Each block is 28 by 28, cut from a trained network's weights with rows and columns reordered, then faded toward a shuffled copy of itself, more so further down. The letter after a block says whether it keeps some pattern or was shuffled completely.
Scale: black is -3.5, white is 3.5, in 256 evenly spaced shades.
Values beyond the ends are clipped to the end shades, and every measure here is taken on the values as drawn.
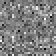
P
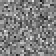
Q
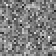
Q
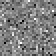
Q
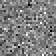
Q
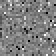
Q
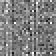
P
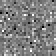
Q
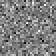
Q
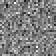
Q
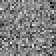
P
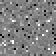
Q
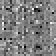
P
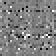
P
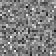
Q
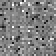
P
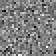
Q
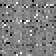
P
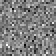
P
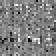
P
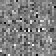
P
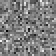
P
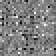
P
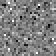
Q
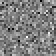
Q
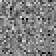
P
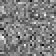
P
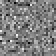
P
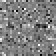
P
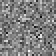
P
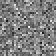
Q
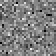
Q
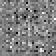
P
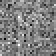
P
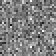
Q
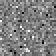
Q
